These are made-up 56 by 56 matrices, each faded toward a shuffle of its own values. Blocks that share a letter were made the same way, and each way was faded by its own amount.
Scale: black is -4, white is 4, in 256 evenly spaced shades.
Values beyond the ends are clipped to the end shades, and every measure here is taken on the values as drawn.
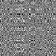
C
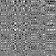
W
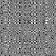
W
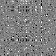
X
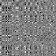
W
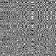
W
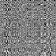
C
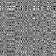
W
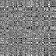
W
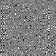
X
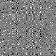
X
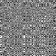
C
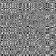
W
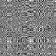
C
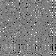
X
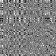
W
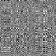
C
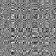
W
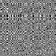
W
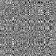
C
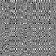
W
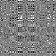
W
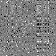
X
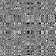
W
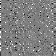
X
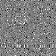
X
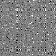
X
